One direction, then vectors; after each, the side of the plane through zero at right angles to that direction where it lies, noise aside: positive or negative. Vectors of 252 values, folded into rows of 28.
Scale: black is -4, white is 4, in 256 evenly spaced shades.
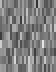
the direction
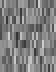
positive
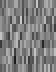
negative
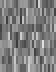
positive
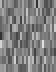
positive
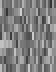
positive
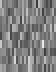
positive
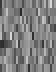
negative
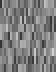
negative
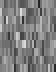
negative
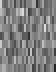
positive
